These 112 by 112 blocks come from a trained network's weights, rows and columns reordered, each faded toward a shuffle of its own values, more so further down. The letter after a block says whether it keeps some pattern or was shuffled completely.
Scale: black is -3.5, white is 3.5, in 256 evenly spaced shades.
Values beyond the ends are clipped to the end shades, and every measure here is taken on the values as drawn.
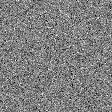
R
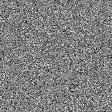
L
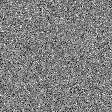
R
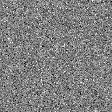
L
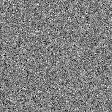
R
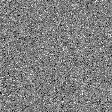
L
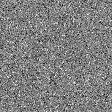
R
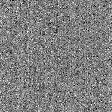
L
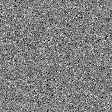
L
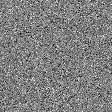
R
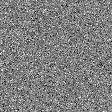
R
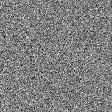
L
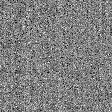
L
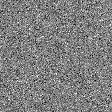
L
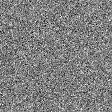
L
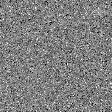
L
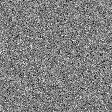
R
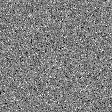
R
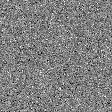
R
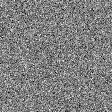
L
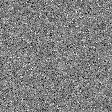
R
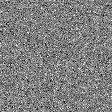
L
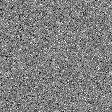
R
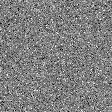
R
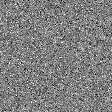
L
